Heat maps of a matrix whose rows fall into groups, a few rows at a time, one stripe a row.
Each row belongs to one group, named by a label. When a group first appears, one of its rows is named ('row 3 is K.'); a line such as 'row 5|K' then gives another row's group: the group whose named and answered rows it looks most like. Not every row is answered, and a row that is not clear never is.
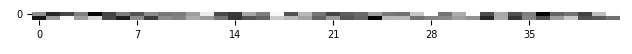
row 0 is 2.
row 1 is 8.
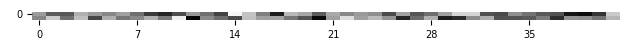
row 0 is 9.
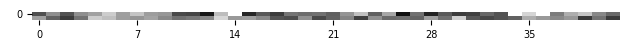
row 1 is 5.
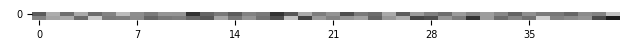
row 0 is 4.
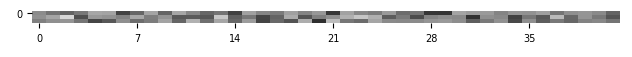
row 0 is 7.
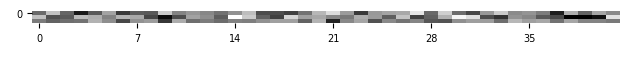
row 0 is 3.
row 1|9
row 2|7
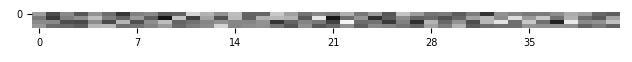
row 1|7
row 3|5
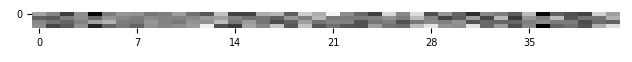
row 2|5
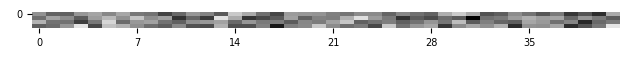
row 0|9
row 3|4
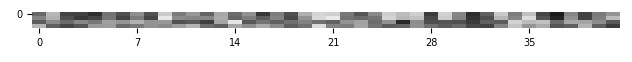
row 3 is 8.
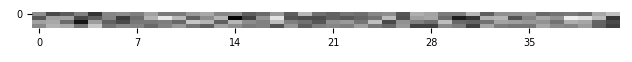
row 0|2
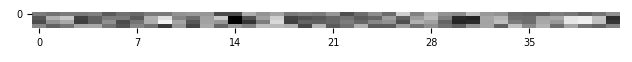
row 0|2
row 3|7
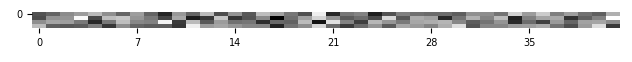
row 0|7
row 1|4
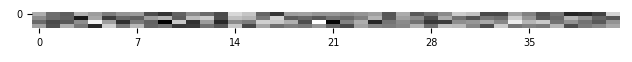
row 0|9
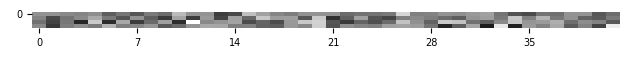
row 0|2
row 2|8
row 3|4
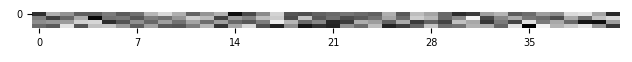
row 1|2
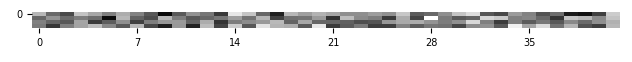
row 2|2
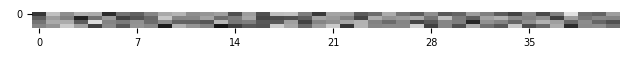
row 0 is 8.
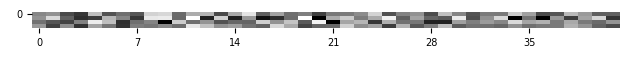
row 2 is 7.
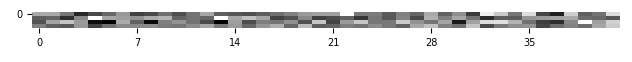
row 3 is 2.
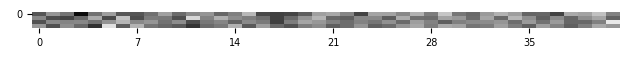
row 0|3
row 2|4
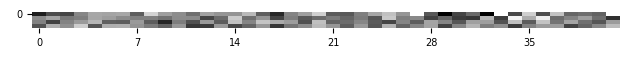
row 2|7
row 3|4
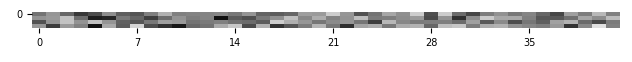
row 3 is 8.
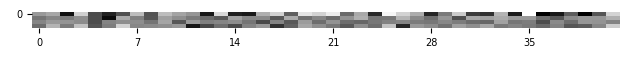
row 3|4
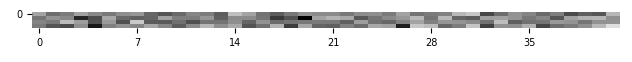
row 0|9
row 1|3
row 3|2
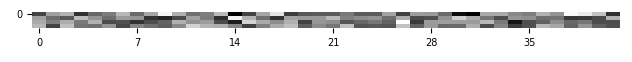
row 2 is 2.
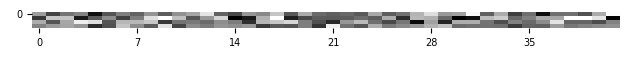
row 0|2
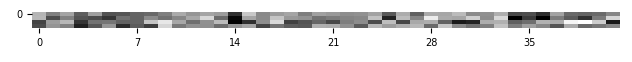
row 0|2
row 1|2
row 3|3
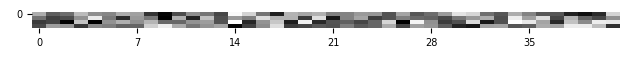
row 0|9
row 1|7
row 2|2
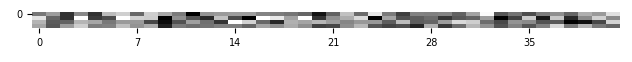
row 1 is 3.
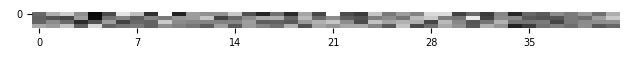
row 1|2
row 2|3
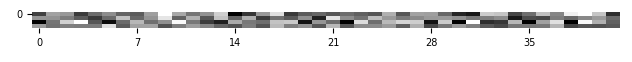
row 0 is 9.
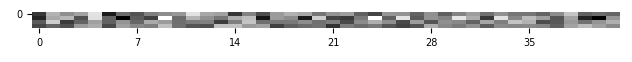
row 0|8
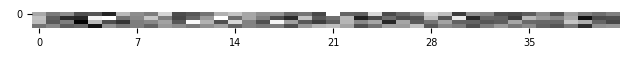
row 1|5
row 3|3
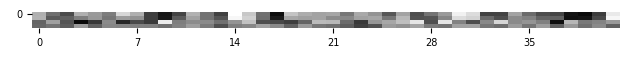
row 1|9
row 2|3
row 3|2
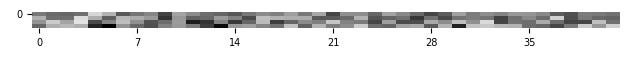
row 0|7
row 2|4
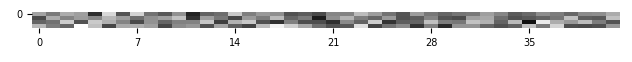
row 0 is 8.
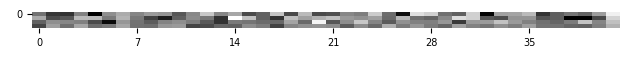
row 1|9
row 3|4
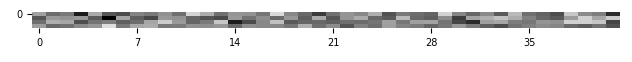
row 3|5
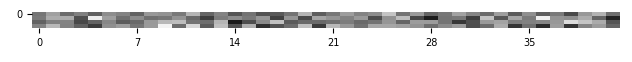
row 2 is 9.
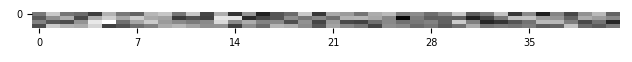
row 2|5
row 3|8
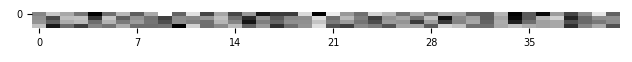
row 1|4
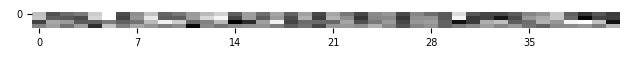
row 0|5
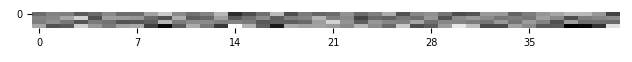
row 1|4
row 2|3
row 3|9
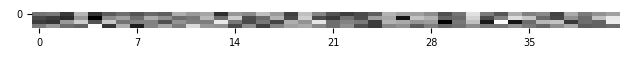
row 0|2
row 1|2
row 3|8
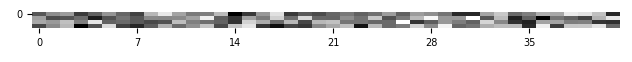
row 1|2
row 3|3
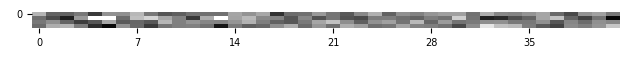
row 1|5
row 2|3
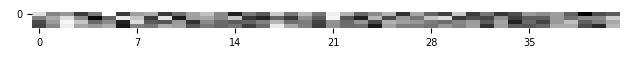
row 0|5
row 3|8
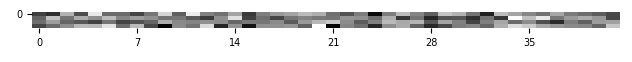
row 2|3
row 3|7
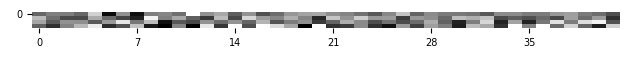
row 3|7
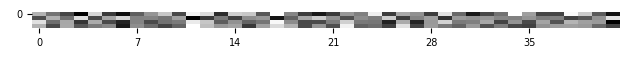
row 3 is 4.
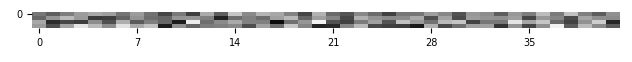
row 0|7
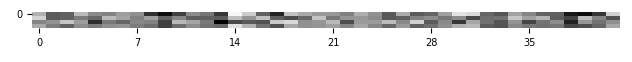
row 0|9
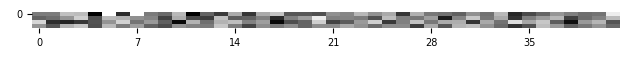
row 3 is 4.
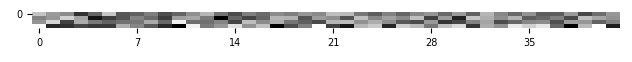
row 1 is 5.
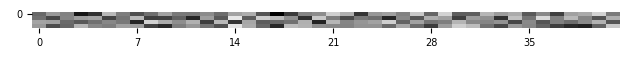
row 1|7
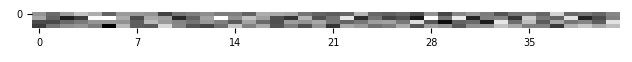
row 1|5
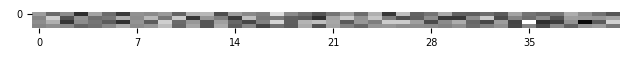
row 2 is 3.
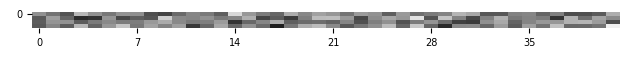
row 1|3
